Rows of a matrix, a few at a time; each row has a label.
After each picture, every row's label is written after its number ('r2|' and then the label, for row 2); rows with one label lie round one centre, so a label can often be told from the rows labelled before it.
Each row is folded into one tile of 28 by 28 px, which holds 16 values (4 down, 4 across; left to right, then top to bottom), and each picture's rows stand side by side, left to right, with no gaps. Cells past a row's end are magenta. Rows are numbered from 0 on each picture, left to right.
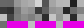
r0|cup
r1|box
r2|box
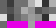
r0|cup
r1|box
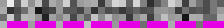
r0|box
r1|box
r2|box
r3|box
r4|box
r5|cup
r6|box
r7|cup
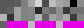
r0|cup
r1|box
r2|box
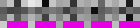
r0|box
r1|box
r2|box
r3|box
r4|box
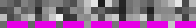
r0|cup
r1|cup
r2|cup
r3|box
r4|cup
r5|cup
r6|box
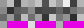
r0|box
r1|box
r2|box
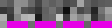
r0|cup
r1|cup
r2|cup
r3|cup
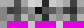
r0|box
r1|box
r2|box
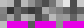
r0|box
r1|cup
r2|box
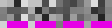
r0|box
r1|box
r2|cup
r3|box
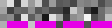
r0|box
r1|box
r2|cup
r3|cup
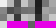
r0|box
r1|cup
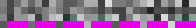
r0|cup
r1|cup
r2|cup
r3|box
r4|cup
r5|box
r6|box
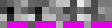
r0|cup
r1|cup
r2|box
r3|cup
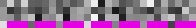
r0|box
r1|cup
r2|cup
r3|box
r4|cup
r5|box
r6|cup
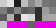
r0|box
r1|cup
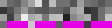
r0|cup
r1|box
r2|cup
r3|cup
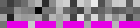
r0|cup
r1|box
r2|box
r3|box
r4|box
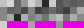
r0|box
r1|box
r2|cup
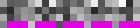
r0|cup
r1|box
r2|cup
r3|box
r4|box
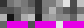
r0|cup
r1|cup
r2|box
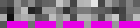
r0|cup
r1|cup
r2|box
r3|box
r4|cup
